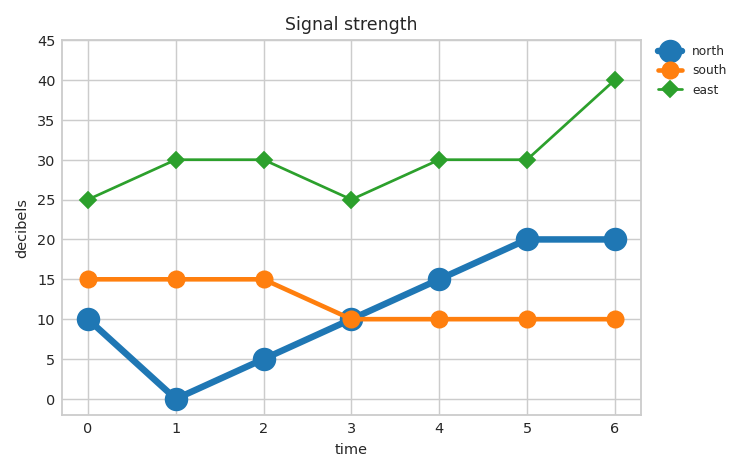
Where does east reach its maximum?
6
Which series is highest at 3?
east
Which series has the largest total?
east
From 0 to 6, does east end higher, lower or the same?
higher
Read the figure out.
Title: Signal strength
x-axis: time, ticks 0 1 2 3 4 5 6
y-axis: decibels, ticks 0 5 10 15 20 25 30 35 40 45
Legend: north, south, east
Values:
north: 10 0 5 10 15 20 20
south: 15 15 15 10 10 10 10
east: 25 30 30 25 30 30 40
